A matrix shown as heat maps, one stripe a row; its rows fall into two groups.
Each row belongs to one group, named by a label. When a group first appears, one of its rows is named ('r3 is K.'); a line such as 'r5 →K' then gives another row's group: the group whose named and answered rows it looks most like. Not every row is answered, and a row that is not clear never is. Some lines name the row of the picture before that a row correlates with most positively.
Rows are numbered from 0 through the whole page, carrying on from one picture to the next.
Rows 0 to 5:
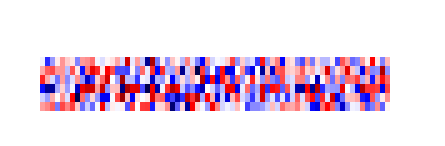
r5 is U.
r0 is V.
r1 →U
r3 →V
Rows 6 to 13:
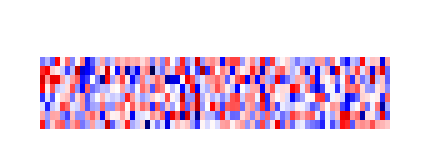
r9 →U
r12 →U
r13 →V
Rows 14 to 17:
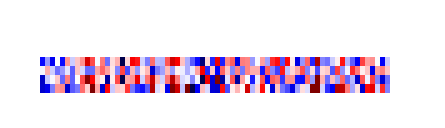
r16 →V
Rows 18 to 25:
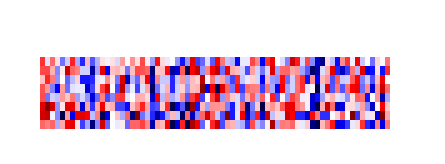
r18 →U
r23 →U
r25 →U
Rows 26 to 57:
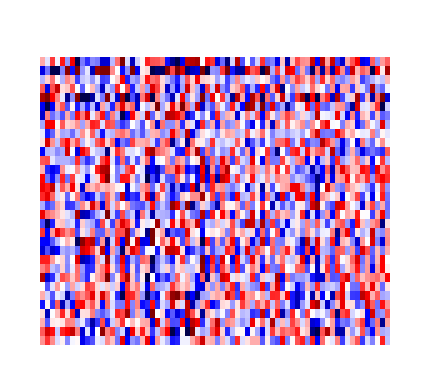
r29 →V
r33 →U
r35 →U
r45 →V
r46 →V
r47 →V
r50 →V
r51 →V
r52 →V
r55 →U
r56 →U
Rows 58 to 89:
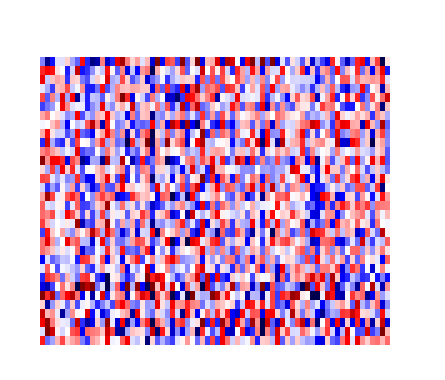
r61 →U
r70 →U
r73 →U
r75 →U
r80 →V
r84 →U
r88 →U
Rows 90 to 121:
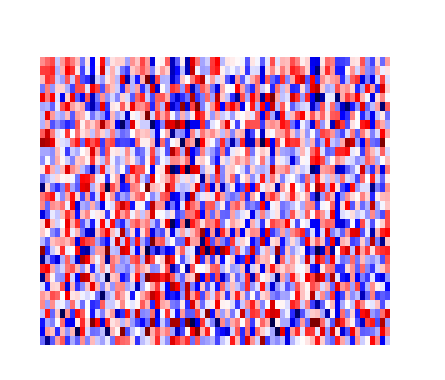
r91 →U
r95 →U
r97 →V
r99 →U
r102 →U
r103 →V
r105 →U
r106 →V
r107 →V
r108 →U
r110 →V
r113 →U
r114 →V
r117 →U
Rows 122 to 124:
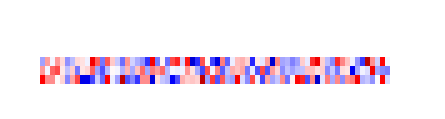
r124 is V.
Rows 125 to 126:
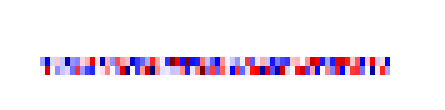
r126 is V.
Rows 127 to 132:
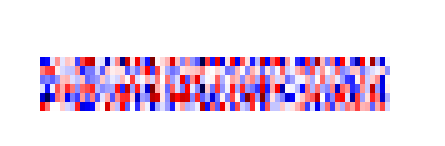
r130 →V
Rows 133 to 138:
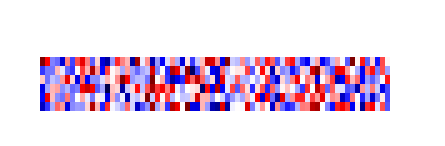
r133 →U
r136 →V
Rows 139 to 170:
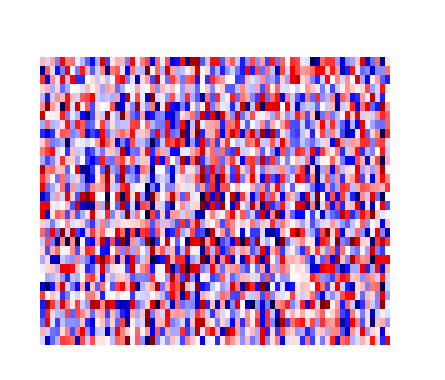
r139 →U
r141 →U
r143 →V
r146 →U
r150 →U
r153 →V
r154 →V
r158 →U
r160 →V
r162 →U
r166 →U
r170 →V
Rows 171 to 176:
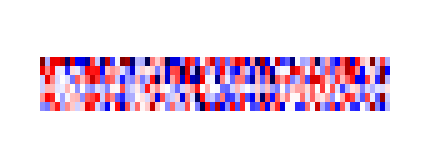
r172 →U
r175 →U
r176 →V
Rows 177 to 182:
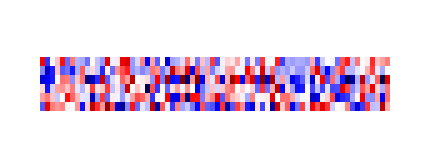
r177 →V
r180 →V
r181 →U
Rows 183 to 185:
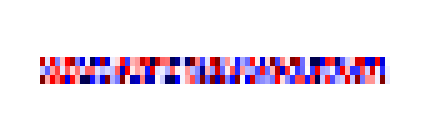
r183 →U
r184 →V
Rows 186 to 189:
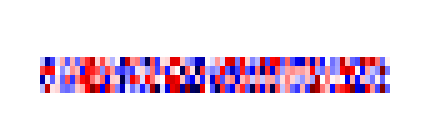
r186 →V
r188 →V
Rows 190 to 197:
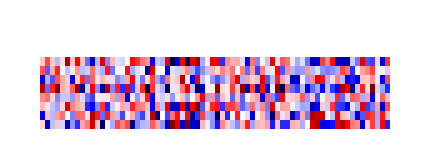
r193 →V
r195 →U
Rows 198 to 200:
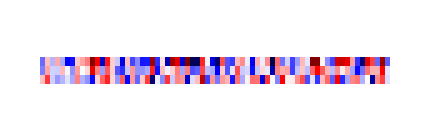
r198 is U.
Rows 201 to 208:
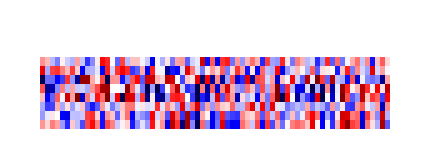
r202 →V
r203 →V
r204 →V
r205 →V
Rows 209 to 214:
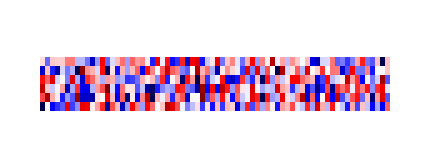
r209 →U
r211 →U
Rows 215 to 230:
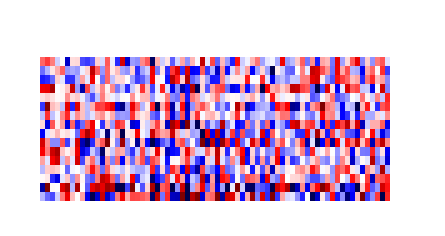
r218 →U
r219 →U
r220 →U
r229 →U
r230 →U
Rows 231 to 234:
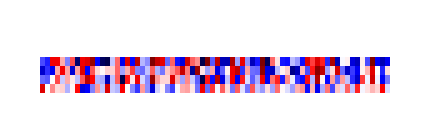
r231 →V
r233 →V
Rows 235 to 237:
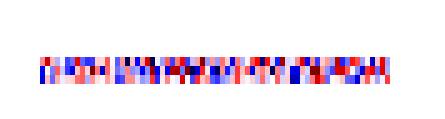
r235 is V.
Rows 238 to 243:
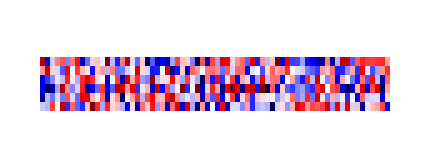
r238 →V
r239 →U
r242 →V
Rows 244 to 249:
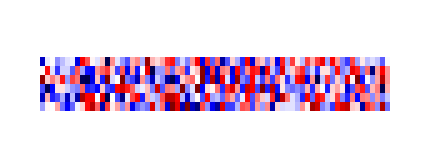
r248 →V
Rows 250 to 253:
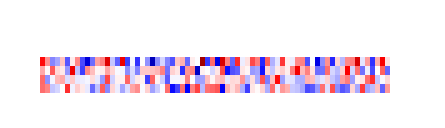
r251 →U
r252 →V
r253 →U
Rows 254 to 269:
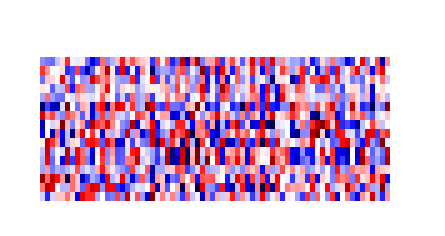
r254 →U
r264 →U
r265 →U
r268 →U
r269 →V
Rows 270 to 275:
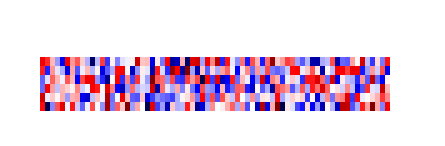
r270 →U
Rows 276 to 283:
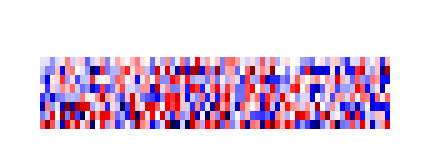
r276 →U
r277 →U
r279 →U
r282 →U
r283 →U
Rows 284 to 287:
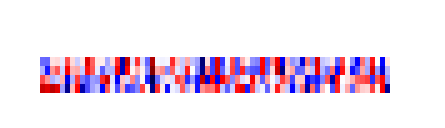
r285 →V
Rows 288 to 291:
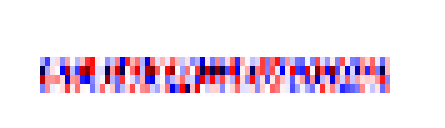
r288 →V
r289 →V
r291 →U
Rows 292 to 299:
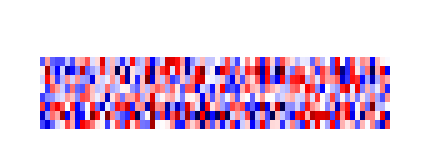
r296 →V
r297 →V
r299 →V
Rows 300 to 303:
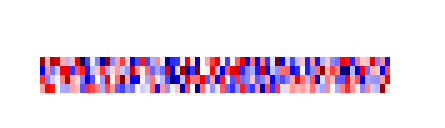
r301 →U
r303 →U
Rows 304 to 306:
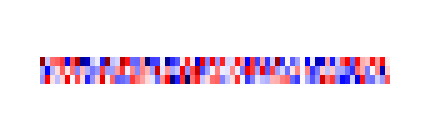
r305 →U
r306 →U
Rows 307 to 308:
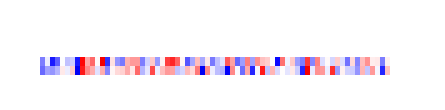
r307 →V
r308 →V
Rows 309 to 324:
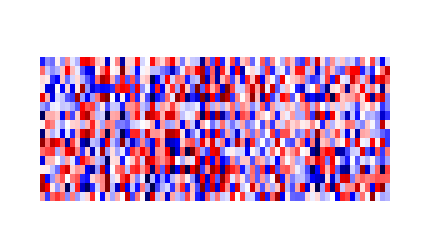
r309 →V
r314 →V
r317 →V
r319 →U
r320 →V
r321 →U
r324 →V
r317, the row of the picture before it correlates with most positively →307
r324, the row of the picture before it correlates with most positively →308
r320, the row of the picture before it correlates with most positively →308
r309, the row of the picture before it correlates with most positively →308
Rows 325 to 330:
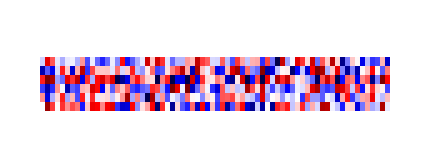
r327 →U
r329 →V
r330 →U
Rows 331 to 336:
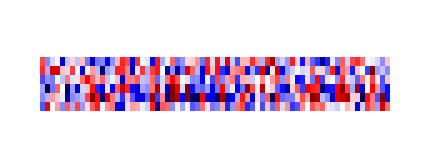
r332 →V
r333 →V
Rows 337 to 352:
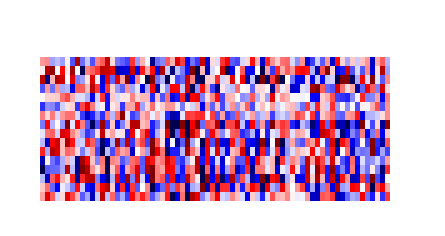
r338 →U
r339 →V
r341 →U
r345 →U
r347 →V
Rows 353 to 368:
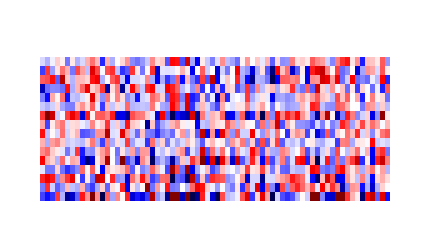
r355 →U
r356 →V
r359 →U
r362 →V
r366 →U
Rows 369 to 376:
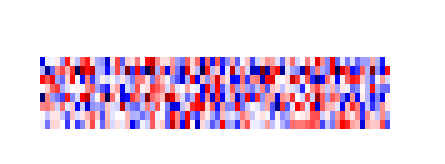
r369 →V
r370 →V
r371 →U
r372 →V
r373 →V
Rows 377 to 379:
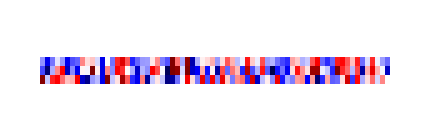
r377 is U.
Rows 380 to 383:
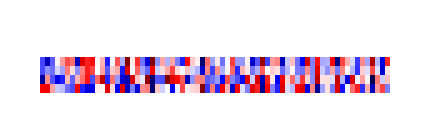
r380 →V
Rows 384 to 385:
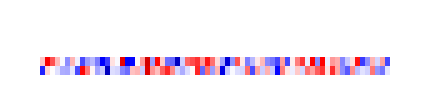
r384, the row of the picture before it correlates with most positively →383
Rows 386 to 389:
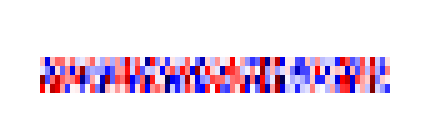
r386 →V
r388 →V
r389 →V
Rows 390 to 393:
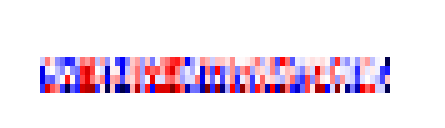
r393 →V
